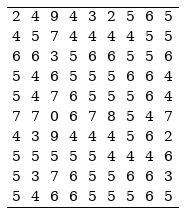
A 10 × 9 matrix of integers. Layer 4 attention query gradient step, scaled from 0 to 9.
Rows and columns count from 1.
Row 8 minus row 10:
0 1 -1 -1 0 -1 -1 -2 1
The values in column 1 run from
2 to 7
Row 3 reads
6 6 3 5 6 6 5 5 6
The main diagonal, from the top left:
2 5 3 5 5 8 5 4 3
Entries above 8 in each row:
1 0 0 0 0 0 1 0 0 0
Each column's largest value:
7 7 9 6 7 8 6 6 7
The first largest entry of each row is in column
3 3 1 3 3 6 3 9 3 3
